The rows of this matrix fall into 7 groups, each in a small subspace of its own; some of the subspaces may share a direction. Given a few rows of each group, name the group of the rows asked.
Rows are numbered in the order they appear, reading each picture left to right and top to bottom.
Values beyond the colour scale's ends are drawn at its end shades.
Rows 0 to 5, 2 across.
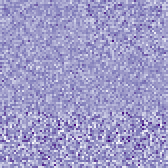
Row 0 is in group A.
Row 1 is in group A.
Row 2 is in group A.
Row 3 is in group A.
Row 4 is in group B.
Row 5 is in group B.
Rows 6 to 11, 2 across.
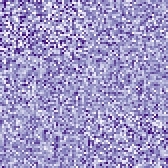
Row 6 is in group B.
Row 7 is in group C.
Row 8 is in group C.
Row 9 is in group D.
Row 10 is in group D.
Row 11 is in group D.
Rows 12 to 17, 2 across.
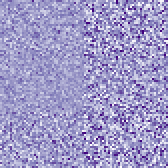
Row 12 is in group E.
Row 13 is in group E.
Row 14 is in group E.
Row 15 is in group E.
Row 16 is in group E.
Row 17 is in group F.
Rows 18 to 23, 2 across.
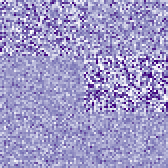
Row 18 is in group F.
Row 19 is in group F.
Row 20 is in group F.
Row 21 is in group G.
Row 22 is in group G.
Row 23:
G
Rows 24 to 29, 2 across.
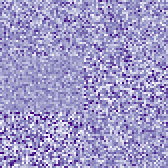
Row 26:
C
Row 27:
C
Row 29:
D
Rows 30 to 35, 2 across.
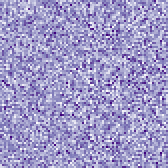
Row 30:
A
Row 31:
C
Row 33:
C
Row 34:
D
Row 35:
C
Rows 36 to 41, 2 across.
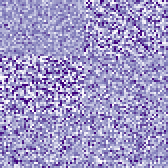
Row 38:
C
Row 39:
E
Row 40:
G
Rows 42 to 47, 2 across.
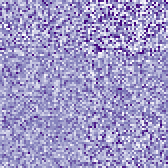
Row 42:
C
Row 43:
G
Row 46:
A
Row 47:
B
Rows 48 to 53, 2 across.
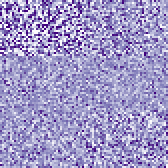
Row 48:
C
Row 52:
E
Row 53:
E
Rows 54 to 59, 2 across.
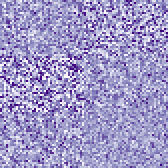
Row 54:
A
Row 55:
C
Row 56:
D
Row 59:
E
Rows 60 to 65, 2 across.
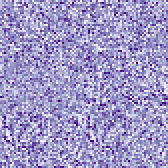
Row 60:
D
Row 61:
G
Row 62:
F
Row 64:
A
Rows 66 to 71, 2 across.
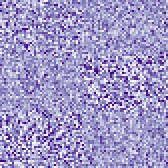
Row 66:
C
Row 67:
E
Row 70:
C
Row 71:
F
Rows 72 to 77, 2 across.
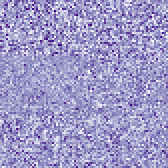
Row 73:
C
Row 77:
A
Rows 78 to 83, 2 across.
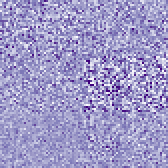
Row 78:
C
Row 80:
E
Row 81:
A
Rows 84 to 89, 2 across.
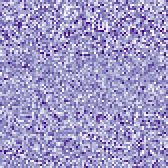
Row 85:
E
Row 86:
A
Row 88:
E
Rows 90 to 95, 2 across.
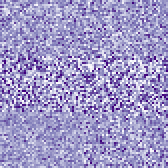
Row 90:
A
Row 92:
A
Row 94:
A
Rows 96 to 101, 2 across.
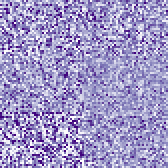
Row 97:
D
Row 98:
G
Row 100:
G
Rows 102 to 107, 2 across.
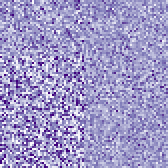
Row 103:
A
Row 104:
F
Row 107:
C
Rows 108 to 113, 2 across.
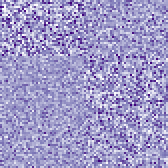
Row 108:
A
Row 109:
C
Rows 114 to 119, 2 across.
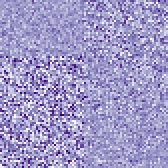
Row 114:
E
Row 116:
D
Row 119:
G
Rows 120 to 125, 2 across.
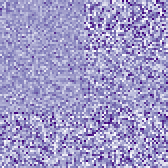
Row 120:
B
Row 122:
E
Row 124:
D
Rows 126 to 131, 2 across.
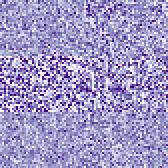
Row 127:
A
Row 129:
E
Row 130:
F
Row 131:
B
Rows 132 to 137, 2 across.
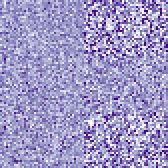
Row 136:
G
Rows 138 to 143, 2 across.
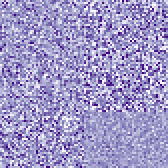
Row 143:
C
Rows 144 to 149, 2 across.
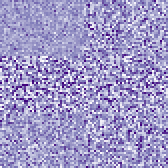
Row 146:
C
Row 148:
B
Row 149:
D
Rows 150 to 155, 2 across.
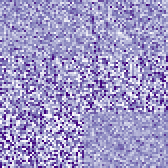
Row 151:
E
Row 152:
F
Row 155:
E
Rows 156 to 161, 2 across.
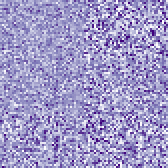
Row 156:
A
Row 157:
E
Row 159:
B
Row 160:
D
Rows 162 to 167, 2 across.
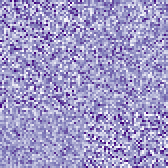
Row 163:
A
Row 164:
F
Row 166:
G
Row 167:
D
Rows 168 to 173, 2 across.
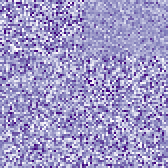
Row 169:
D
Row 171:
C
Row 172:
E
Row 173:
F
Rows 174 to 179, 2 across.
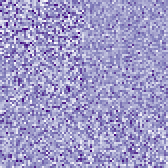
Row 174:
C
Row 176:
E
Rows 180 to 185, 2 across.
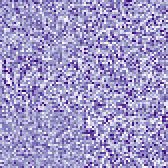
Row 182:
A
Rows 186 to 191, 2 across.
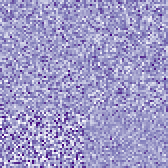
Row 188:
C
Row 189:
E
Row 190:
A
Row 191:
B
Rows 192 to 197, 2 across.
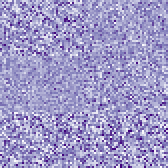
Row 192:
F
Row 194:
B
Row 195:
B
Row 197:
D
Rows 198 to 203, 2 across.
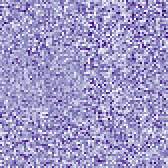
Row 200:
F
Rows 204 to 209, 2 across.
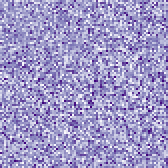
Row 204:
F
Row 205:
G
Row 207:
F
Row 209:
G
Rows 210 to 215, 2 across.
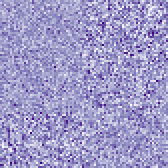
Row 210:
E
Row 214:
E
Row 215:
A
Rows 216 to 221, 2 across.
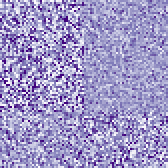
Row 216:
G
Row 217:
A
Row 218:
B
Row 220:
A
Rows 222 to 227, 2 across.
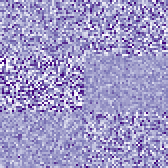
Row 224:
B
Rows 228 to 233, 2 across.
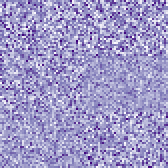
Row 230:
F
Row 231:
D
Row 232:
D
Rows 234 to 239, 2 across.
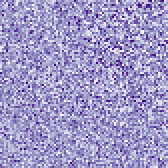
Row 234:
F
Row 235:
E
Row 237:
F
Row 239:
A
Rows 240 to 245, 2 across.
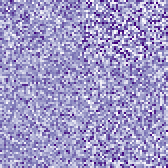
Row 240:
E
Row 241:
F
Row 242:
C
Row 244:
D
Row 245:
E
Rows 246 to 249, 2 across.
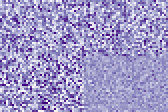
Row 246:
G
